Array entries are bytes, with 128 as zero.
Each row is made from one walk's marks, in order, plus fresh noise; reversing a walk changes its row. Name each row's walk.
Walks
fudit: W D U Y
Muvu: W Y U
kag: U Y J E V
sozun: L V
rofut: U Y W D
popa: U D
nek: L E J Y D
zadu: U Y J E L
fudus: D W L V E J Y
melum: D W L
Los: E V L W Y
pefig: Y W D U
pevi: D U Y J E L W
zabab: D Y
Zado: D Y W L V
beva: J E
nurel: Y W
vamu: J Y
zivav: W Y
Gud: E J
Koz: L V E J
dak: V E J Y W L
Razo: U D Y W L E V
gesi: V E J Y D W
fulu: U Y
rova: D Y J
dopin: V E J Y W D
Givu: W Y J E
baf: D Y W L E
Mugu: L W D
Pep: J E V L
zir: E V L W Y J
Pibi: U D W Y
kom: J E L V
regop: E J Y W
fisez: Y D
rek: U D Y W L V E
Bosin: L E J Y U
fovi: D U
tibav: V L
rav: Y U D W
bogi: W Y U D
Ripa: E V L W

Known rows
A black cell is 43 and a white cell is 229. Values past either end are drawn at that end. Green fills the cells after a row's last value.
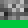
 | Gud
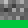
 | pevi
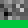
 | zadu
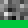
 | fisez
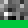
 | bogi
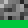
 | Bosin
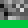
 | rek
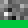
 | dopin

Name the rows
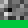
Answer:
Pibi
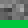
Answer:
fudus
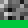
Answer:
fudit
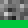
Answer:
nek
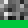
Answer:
pefig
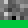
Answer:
Mugu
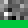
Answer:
rofut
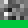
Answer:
rav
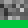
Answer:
baf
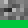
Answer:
regop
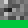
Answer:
nurel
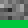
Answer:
vamu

